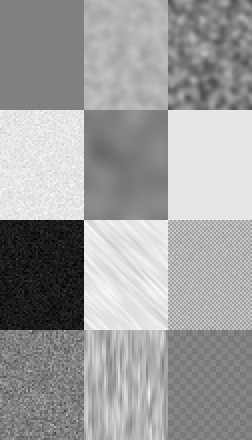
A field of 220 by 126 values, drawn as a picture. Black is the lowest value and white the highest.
The table splits into 4 rows of 3 panels. Panel 1,1: middling, flat. Panel 1,2: high, blotchy, faint in contrast. Panel 1,3: middling, blotchy. Panel 2,1: very high, fine-grained, faint in contrast. Panel 2,2: middling, smooth, faint in contrast. Panel 2,3: very high, flat. Panel 3,1: very low, fine-grained, faint in contrast. Panel 3,2: very high, slanting down to the right, faint in contrast. Panel 3,3: high, checkered. Panel 4,1: middling, fine-grained. Panel 4,2: high, streaked downward. Panel 4,3: middling, checkered, faint in contrast.
